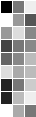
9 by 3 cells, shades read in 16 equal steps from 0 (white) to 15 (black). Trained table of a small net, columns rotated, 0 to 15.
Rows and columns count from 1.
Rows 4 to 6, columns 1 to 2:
11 8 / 9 7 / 2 5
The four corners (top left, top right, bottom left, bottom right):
15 1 0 8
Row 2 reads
0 6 10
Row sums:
24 16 15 26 20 11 24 18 13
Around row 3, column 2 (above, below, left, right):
6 8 6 7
